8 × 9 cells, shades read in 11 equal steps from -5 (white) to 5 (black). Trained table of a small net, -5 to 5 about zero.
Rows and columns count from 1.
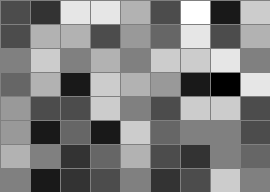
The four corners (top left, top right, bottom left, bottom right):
2 -3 0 0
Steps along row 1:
up down same up up down up down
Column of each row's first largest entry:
8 1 1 8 2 2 3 2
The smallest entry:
-5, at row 1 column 7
